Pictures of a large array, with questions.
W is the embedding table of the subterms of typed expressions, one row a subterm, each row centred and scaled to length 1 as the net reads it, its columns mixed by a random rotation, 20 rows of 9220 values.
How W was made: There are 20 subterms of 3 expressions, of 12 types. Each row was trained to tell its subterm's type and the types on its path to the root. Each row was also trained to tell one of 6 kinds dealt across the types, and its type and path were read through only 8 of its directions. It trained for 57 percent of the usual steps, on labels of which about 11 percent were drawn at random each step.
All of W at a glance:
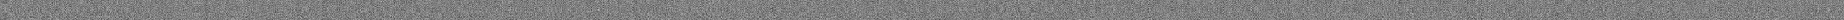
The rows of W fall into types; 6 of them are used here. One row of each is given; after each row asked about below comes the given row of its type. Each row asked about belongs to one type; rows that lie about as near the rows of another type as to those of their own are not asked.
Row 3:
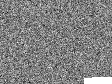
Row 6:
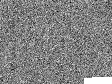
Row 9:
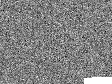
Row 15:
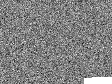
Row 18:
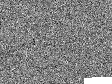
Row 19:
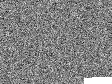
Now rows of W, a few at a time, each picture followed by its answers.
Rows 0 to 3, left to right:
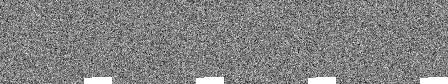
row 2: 3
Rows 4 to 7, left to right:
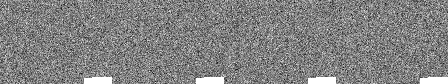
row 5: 15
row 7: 9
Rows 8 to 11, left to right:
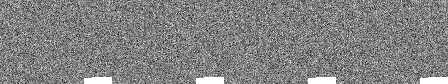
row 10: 9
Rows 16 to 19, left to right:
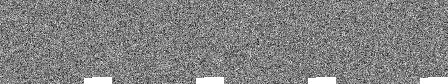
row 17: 6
